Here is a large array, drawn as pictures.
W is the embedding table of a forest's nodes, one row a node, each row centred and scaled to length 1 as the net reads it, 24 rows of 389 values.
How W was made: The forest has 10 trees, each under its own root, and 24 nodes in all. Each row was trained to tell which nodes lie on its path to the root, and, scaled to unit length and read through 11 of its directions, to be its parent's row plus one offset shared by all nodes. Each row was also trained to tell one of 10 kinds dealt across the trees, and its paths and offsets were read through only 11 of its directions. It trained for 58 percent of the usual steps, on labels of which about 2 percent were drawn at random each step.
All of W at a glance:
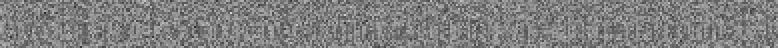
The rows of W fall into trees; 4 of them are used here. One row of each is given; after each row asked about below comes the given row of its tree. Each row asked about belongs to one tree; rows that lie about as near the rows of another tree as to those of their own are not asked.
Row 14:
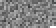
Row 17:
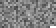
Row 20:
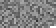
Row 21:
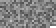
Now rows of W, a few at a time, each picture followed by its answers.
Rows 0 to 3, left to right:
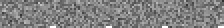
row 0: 14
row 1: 20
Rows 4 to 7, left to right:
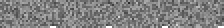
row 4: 20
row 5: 21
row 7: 20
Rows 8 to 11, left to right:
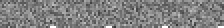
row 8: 17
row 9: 14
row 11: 20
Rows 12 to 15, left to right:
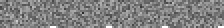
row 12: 20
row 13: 14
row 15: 21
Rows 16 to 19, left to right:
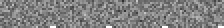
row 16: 14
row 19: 17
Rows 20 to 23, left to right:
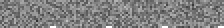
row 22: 21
